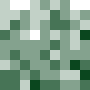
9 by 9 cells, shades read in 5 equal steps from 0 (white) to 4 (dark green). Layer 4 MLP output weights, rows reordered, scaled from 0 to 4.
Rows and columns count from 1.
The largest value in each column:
3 3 3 4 3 3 3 4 4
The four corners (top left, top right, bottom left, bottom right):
1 0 3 3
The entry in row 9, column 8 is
2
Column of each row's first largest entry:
5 6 2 9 6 2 8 9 4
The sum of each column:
17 19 15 16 19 20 18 14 21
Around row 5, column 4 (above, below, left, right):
0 2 2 2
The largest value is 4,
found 4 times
